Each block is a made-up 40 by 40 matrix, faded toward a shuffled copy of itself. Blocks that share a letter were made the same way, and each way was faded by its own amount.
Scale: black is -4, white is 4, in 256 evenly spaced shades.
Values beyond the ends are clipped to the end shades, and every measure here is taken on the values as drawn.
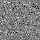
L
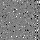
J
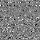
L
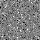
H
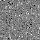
H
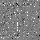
J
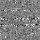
L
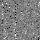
H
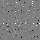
J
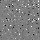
J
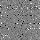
J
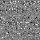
L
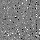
J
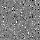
H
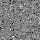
H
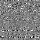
L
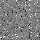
J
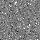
H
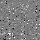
J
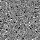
H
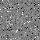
J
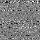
L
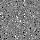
H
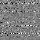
L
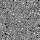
H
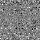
L
